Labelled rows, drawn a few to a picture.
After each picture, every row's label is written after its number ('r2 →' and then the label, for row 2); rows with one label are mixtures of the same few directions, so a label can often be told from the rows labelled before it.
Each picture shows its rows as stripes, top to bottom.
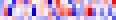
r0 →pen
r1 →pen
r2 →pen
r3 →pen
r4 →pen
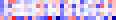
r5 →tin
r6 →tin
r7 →tin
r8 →tin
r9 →pen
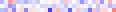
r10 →tin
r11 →tin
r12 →pen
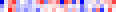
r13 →tin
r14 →tin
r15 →tin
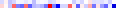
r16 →pen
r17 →pen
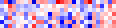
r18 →pen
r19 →tin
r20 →tin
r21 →pen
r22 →pen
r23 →tin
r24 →pen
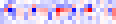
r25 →tin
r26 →pen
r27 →pen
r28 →pen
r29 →pen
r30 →tin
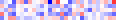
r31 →pen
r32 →tin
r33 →pen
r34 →tin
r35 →tin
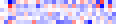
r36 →tin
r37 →tin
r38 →tin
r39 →pen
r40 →tin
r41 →pen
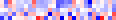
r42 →pen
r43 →pen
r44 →pen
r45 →pen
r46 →tin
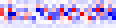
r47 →tin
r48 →tin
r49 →tin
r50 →tin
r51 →pen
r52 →pen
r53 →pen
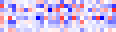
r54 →tin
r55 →tin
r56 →pen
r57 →tin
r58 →tin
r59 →tin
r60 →tin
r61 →tin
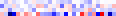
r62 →pen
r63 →tin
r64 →pen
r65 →tin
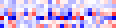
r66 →pen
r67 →tin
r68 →pen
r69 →pen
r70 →tin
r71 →tin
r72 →tin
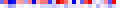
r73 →pen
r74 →tin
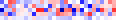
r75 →tin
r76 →pen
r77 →tin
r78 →pen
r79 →pen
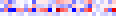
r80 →pen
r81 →pen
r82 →pen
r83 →pen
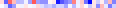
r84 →pen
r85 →tin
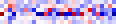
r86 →pen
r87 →tin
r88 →pen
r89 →tin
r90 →tin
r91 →pen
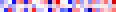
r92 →pen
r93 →pen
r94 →pen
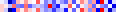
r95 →tin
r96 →pen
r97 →tin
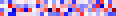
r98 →tin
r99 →tin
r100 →pen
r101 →tin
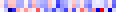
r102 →pen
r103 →pen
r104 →tin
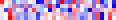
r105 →tin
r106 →pen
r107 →pen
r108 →tin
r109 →tin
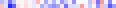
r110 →tin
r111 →tin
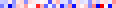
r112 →pen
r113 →tin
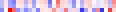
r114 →pen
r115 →pen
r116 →tin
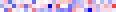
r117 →pen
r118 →pen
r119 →pen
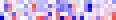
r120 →pen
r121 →pen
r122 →pen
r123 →pen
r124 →tin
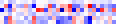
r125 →pen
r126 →pen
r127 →tin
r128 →pen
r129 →pen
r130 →pen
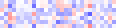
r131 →pen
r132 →pen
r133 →tin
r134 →pen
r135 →tin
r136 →pen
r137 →pen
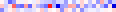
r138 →tin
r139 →pen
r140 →tin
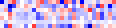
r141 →tin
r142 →tin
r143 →pen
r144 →tin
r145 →tin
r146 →pen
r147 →pen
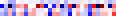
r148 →tin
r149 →tin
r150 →pen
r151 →pen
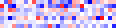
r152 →pen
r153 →tin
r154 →tin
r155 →tin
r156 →tin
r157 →tin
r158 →pen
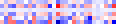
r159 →pen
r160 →pen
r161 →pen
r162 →pen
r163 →pen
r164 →pen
